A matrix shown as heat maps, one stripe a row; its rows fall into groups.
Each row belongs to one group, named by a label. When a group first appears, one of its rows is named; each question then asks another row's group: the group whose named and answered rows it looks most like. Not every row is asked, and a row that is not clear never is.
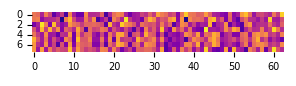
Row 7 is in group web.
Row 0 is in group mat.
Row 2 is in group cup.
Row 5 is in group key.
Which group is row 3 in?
web
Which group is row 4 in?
key
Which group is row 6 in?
key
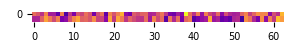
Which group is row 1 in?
cup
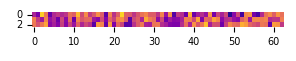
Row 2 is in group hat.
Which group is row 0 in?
cup
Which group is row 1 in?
key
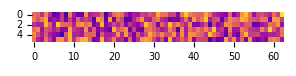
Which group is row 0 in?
mat
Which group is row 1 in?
hat
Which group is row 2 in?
web
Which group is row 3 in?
mat
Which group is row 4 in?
mat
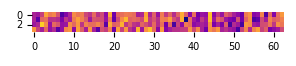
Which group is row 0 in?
cup
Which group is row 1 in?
cup
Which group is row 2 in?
cup
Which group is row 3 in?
key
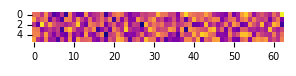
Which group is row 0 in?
mat
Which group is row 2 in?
web
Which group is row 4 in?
mat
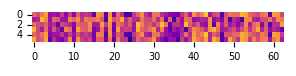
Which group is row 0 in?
hat
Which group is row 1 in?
cup
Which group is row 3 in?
key
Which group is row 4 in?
hat
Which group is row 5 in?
hat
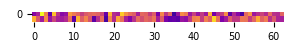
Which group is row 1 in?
key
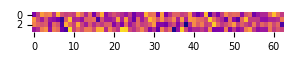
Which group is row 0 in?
web
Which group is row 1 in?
mat
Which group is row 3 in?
cup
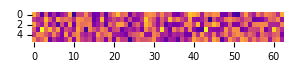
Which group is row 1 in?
web
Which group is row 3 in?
web
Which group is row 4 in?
hat
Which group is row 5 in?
hat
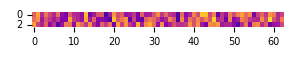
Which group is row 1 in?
mat
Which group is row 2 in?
key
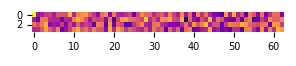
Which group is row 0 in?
web
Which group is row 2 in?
hat
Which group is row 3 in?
cup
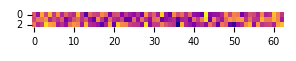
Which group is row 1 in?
hat
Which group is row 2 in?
cup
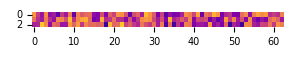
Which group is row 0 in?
key
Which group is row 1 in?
web
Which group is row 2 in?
cup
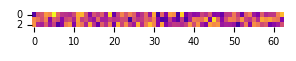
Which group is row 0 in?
cup
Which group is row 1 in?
hat
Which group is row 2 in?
key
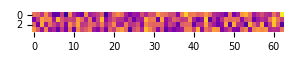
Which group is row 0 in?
mat
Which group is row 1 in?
web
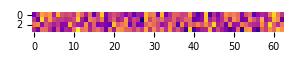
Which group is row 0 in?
web
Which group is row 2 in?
mat
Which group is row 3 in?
cup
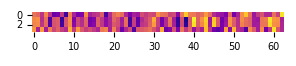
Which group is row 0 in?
mat
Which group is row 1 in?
hat
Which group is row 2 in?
hat
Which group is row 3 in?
web
